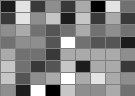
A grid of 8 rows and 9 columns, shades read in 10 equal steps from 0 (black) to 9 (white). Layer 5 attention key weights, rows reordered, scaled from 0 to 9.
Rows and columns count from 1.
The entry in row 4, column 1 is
4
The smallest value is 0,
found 2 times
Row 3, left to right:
5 6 4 3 4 6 4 5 4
